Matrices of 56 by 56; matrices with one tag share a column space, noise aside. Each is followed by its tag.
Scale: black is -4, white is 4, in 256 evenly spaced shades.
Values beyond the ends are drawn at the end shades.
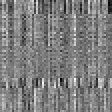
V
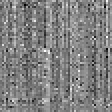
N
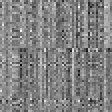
N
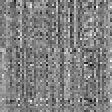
N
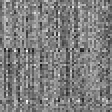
N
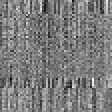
V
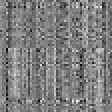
N
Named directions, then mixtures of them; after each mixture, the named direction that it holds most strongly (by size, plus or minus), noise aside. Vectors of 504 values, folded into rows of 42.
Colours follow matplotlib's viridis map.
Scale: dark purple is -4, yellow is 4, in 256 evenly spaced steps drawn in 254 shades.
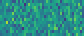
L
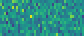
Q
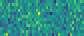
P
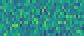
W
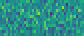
W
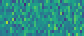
L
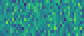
L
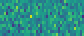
Q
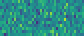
W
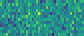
P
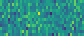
P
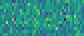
L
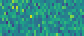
Q
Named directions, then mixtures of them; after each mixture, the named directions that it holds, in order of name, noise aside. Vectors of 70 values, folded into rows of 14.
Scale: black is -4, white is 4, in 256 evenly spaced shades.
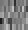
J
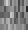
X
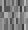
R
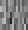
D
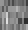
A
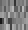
J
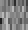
A, J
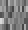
D, J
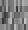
A, D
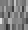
J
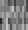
A, J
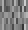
R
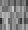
A, J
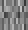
R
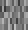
R, X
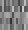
J, R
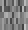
R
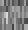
A, R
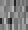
D, J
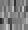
J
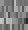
A, J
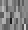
D, R
